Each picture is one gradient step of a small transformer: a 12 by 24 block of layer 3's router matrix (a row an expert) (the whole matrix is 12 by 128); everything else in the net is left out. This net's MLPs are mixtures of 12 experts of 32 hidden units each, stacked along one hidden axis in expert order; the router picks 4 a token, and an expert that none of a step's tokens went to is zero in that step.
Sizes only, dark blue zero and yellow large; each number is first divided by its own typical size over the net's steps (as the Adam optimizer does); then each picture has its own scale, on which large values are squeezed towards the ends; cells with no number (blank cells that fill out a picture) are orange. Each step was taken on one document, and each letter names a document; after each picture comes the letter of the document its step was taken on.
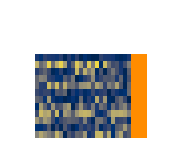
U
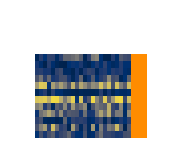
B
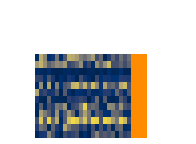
U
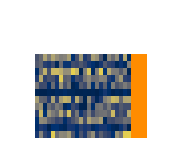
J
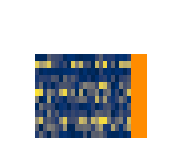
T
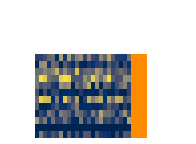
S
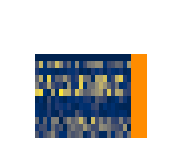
T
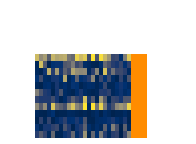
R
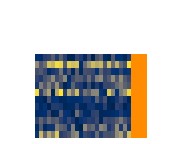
T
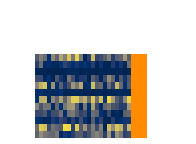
B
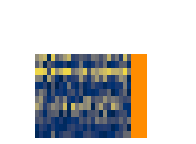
J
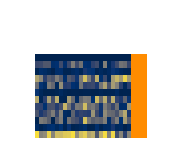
U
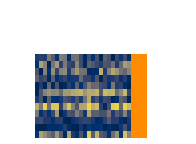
J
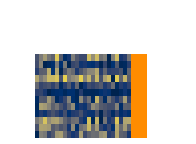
J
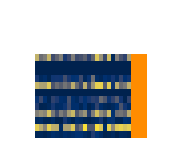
B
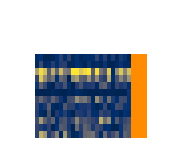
S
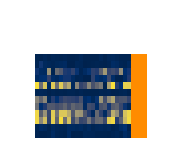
J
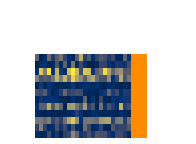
R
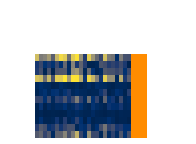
R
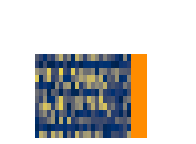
S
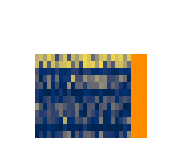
U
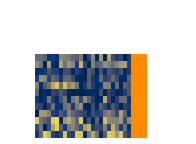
U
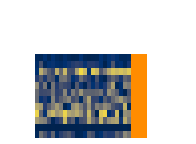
J
